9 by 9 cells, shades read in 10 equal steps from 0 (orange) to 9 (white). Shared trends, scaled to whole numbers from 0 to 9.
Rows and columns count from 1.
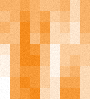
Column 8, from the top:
6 6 7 7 5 4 3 2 1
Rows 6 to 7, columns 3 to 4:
0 0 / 1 1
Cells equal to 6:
9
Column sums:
55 27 5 16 33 59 35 41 41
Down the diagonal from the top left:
3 3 0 4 4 8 4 2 6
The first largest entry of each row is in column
8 8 8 8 6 1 1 1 1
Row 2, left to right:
4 3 1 3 2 5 4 6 3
